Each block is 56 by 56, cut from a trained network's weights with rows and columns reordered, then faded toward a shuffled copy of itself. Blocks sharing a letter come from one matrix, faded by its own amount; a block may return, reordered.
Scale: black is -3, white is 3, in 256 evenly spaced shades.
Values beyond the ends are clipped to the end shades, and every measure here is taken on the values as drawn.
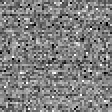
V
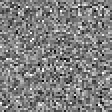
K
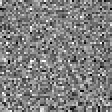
K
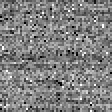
V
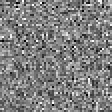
K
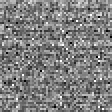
V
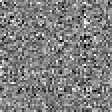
K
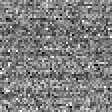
V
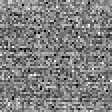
V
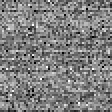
V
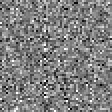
K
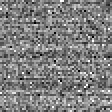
V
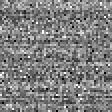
V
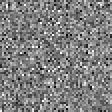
K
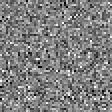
K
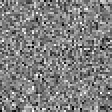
K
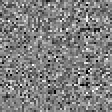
K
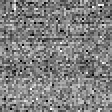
V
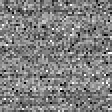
V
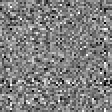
K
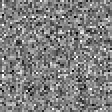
K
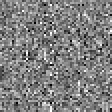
K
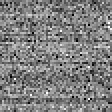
V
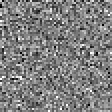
K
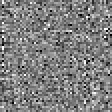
K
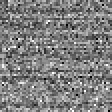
V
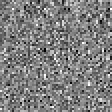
K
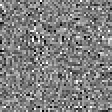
K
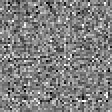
K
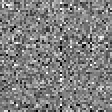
K
